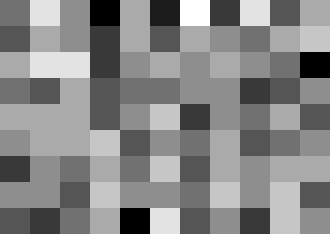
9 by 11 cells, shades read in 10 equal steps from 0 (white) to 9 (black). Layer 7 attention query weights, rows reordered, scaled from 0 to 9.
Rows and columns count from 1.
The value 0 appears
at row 1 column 7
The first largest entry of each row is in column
4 4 11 9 7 5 1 3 5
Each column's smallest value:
3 1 1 2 3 1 0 2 1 2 2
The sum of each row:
47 46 44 55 46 45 45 43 54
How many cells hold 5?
13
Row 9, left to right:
6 7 5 3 9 1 6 4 7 2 4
